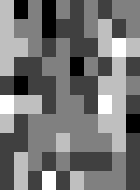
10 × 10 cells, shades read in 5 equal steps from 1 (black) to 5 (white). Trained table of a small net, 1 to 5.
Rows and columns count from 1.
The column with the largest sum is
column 9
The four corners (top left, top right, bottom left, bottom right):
4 3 2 2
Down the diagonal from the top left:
4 3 3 3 3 3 3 3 3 2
